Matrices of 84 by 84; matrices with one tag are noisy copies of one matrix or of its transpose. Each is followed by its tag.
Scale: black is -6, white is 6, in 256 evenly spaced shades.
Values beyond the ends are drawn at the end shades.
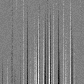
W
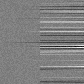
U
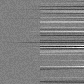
U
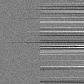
U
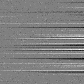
W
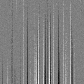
W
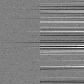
U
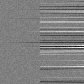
U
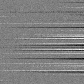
W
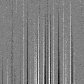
W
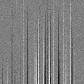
W
